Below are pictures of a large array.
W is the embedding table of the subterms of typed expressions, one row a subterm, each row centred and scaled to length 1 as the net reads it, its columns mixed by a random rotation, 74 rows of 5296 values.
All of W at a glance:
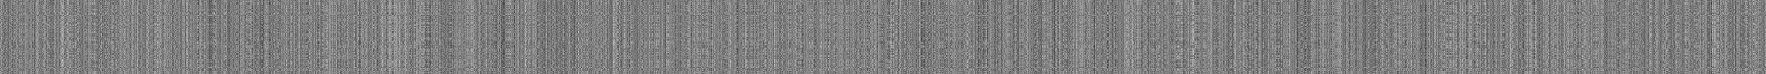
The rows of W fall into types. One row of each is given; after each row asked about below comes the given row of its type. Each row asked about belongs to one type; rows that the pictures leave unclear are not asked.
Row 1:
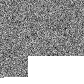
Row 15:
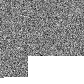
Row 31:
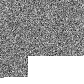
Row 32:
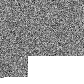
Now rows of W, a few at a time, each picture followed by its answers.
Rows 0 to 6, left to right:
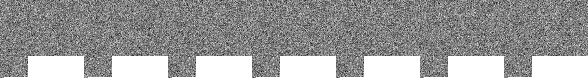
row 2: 32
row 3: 32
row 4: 32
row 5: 1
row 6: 31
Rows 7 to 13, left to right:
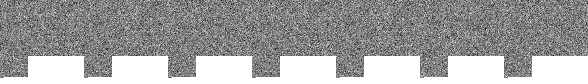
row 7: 1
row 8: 31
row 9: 32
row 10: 31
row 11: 31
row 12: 1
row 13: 32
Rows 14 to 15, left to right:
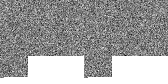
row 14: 31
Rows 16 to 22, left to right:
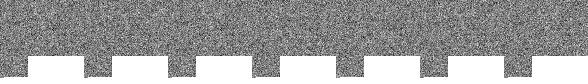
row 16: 1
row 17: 15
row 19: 1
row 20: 1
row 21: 1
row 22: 31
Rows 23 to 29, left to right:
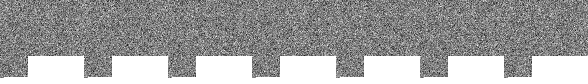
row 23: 31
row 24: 15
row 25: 1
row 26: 31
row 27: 15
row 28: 31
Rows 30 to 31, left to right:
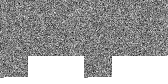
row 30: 15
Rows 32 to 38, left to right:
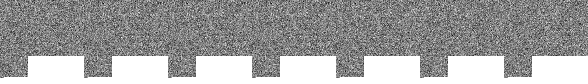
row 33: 1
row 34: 1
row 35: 1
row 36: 15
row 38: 31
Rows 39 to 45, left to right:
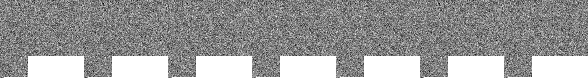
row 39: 32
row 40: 32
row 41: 15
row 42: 15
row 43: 15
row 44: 32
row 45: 1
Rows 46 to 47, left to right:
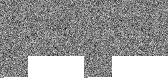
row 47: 1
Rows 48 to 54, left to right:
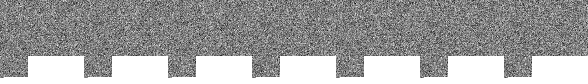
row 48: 31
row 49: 31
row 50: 1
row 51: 31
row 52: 1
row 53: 32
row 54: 32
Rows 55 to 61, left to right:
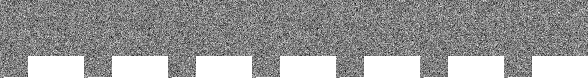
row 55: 1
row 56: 1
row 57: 32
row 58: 1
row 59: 31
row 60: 31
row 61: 15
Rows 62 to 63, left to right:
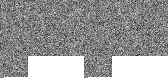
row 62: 15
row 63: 1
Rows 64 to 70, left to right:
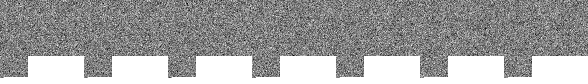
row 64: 31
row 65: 31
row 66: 32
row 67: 15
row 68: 31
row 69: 1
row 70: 1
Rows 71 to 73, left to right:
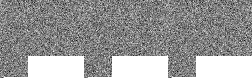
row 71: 32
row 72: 31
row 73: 32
